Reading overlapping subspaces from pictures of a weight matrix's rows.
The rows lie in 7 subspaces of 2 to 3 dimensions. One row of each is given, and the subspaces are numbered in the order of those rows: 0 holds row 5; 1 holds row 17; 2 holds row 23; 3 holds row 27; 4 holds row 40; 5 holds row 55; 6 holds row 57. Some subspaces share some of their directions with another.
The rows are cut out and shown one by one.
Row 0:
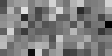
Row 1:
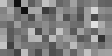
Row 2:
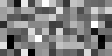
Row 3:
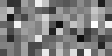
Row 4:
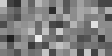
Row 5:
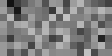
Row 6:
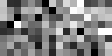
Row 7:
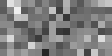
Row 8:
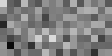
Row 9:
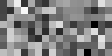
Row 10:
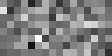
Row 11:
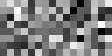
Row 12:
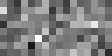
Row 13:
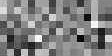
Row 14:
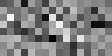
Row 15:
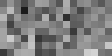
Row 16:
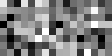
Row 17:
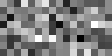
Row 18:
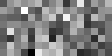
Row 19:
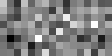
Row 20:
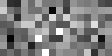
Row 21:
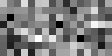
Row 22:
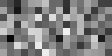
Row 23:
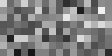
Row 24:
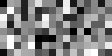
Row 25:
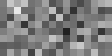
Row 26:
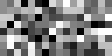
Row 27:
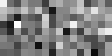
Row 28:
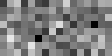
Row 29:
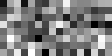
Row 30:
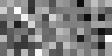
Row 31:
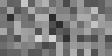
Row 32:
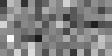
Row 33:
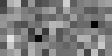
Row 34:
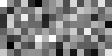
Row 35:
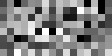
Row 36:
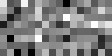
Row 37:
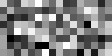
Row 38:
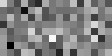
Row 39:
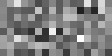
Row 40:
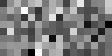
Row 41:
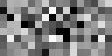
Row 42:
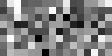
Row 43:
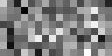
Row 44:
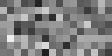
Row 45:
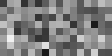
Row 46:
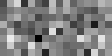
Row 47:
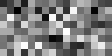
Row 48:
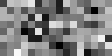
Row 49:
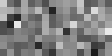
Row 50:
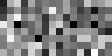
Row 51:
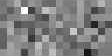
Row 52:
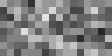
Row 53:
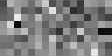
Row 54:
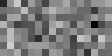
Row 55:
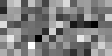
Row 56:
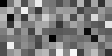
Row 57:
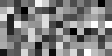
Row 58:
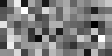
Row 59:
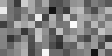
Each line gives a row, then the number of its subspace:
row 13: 1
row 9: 6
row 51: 6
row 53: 3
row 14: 1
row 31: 1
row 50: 3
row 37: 5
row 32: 2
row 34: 6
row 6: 3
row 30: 1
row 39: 2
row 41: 1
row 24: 6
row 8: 6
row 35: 2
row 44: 5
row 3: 6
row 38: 6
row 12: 5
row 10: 5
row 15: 6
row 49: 3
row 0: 4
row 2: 4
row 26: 3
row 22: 3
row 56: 6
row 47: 3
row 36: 2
